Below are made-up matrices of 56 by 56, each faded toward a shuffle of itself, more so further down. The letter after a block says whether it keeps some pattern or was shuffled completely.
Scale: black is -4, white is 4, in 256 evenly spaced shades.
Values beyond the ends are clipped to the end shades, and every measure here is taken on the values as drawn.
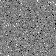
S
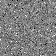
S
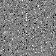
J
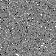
S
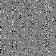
J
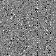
J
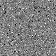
S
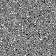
S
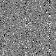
J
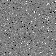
S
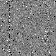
J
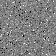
S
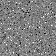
S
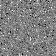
S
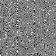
J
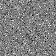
S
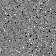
S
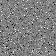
S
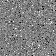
S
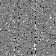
J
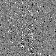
J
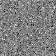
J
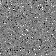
S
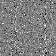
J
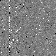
J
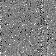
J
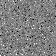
S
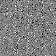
J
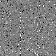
J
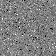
S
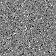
S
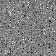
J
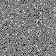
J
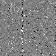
J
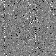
J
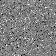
S
